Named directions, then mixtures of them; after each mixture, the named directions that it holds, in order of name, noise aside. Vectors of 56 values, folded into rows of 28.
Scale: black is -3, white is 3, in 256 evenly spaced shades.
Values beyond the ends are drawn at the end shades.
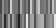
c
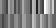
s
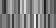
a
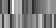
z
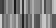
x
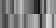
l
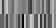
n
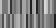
c, s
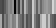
s, x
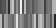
a, x, z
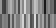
a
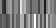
a, l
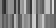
a, s, x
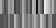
s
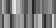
x, z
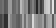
c, l, s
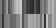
l, n, z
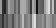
a, l, s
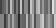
c, x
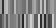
n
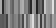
l, n, s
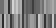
n, z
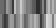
l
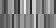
a, s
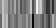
l, s, x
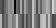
s, x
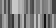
a, x, z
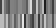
n, s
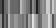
l, s, x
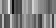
z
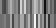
a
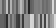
c, l, n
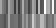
c, s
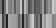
l, n, x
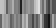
l, x
